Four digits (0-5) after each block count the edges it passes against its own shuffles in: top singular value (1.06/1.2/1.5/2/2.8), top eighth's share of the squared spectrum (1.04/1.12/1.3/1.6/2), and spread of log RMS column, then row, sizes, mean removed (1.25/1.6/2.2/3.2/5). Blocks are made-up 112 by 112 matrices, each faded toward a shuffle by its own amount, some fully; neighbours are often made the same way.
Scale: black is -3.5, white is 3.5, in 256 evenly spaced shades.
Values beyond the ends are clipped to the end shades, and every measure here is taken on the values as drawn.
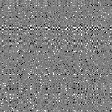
5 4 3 3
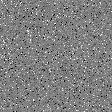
2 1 0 0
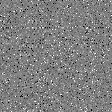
3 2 0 0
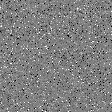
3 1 0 0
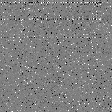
4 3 1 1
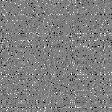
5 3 2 2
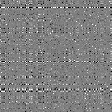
5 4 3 3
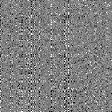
5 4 3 2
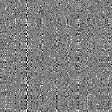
5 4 3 2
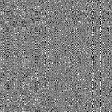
5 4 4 2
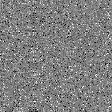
3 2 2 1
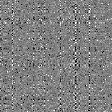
5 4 3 2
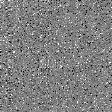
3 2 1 1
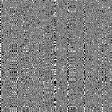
5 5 4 2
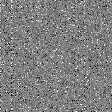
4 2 1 0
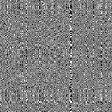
5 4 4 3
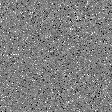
2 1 0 0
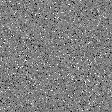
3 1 0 0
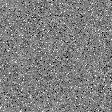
2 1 0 0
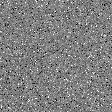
0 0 0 0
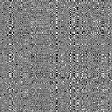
5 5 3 3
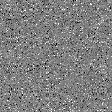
4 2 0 1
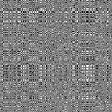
5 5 4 4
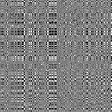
5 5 4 4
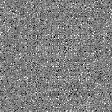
4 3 1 1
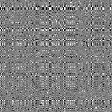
5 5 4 4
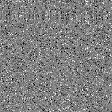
4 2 1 1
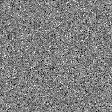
3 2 0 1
